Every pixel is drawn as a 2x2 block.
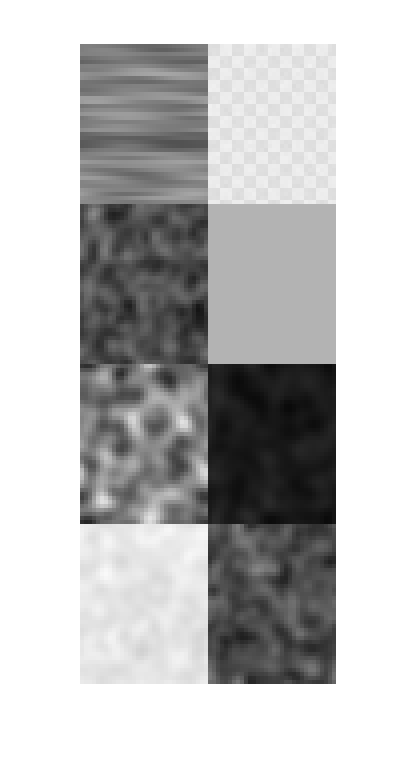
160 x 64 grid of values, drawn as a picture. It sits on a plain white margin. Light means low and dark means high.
The table splits into 4 rows of 2 panels. Panel 1,1: middling, streaked across. Panel 1,2: very low, checkered, faint in contrast. Panel 2,1: high, blotchy. Panel 2,2: low, flat. Panel 3,1: middling, blotchy, strong in contrast. Panel 3,2: very high, blotchy, faint in contrast. Panel 4,1: very low, blotchy, faint in contrast. Panel 4,2: high, blotchy.
